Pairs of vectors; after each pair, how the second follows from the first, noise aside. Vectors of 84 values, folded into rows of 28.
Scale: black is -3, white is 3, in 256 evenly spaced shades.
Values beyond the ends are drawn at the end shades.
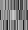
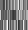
negated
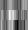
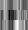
negated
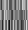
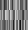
wrapped around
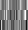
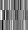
wrapped around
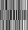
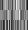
wrapped around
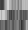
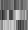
wrapped around
